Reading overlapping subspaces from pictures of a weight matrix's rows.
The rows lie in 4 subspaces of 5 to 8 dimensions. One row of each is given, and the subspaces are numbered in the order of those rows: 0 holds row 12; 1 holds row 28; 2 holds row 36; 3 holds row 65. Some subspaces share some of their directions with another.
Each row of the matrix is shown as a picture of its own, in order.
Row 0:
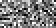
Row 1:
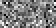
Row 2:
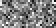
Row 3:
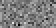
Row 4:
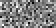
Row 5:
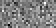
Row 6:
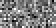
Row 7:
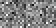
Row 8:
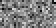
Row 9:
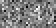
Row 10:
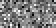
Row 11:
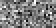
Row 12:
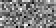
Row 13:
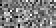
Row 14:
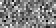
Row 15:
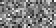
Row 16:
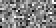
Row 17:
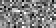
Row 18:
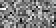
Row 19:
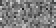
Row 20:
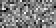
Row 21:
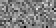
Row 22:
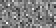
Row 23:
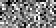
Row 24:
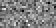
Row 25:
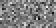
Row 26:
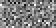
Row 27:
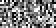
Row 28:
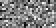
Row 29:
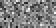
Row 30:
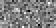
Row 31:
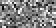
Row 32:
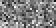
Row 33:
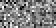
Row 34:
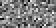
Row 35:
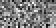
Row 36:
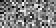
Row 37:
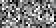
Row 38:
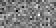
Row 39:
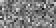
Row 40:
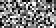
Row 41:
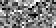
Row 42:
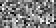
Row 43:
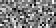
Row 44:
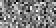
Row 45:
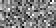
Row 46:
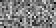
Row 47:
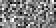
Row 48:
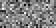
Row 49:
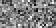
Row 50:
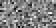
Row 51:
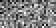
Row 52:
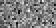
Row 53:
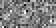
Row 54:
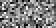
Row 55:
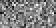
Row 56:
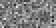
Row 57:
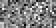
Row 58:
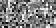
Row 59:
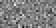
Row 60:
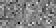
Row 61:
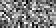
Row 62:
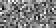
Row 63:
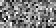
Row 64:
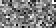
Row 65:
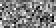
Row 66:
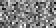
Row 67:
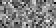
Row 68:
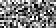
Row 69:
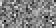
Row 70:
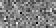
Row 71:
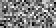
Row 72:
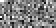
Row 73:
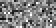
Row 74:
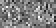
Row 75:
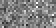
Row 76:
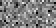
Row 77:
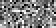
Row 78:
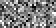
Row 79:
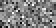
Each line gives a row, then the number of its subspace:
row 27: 3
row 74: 3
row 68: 2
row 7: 0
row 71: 2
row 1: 1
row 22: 3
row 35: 0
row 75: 3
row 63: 3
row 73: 0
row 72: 2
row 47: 0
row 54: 1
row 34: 1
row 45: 0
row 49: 1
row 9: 3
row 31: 1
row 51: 2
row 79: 0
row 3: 0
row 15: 0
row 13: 0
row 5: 3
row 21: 2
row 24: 0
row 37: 3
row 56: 3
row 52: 1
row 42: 3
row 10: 1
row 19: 3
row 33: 1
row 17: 2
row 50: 0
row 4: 0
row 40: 0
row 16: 0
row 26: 0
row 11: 0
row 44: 1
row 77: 2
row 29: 1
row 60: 0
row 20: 0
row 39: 2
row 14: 3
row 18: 3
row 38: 2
